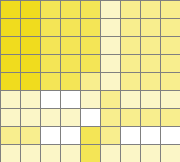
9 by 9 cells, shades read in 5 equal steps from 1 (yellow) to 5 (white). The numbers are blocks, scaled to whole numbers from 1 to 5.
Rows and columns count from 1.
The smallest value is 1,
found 10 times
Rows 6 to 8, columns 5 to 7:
4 3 4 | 5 3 3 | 2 3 5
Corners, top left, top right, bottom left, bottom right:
1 3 4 4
